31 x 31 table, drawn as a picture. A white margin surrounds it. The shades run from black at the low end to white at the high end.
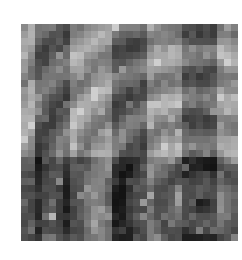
Upright stripes repeat 3 times across the table. The top part is higher, up to a seam about 60% of the way down. Overall the values sit about 40% of the way up the scale. Rings spread out from the bottom right.
